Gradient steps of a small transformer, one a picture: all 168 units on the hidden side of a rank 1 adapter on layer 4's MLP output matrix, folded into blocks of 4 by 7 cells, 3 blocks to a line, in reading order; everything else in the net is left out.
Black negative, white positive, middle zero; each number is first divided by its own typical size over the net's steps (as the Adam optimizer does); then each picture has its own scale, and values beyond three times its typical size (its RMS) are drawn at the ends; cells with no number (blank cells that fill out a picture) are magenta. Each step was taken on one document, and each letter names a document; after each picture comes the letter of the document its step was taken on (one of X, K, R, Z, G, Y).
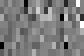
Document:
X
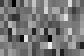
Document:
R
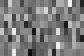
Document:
R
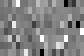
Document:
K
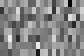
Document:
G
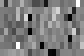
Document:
R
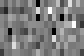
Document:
X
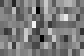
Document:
G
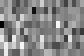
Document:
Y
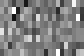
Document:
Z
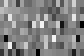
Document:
Z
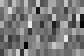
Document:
G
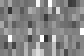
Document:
K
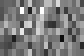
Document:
R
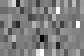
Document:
K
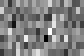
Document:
G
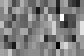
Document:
G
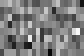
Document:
R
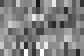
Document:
Y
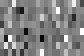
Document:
K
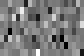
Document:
X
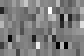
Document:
X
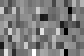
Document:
Y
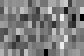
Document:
G
